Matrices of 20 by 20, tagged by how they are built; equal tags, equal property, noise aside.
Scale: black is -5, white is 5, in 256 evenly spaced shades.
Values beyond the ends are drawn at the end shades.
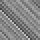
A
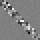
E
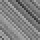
A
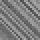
A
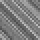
A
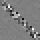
E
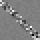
E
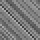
A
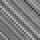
A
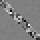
E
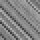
A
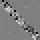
E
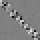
E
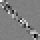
E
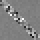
E
